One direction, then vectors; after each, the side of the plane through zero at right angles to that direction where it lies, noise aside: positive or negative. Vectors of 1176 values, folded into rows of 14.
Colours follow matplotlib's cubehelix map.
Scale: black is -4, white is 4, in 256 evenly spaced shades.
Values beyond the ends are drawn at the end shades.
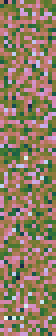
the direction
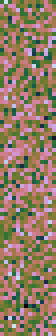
negative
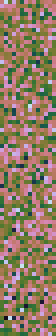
negative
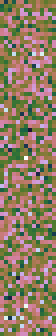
positive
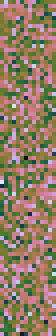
negative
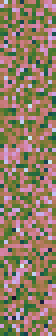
negative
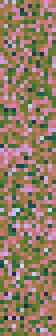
negative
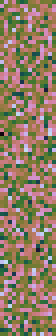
negative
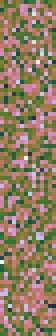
positive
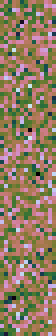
negative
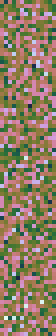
positive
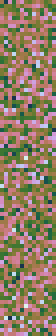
positive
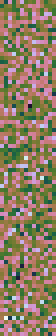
positive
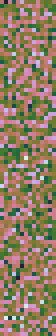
positive
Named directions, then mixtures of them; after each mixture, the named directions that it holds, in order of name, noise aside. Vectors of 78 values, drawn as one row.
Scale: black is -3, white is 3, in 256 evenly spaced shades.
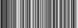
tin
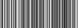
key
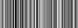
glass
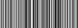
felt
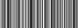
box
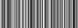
box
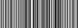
felt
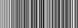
box, key, tin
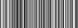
box, key, tin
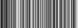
tin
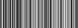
key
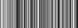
tin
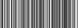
key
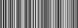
felt, glass, key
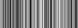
box, glass, key
